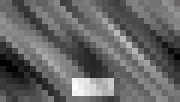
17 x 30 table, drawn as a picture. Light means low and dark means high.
Average level on the scale: 60%. Odd patch: lower, in the bottom middle. Ninth with the lowest average: bottom middle. Slope: none.
